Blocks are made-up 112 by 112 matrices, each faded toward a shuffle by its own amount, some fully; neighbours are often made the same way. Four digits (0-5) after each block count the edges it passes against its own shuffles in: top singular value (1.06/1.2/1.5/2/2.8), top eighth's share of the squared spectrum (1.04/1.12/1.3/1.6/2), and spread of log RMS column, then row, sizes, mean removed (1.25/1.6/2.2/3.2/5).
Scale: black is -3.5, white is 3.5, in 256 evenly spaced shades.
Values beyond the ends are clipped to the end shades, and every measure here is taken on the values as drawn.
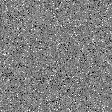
2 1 0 0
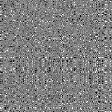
5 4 3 3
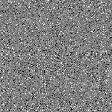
4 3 1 1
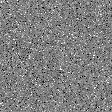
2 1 0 0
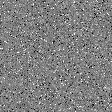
0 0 0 0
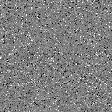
3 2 0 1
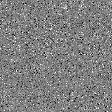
3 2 1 2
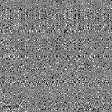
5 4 2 3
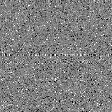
4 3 1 2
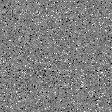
3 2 0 1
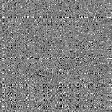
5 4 2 3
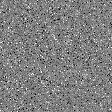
2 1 0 0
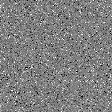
3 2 1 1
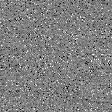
3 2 0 1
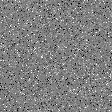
0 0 0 0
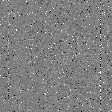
3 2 1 0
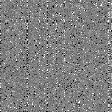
4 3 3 1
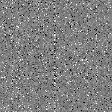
4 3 2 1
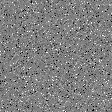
0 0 0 0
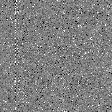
3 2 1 0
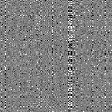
5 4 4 2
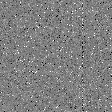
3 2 1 0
